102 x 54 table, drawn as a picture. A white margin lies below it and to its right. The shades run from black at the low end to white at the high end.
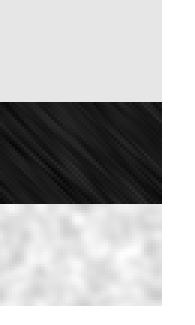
It is made of 3 by 1 panels. Panel 1,1: very high, flat. Panel 2,1: very low, slanting down to the right, faint in contrast. Panel 3,1: very high, blotchy, faint in contrast.
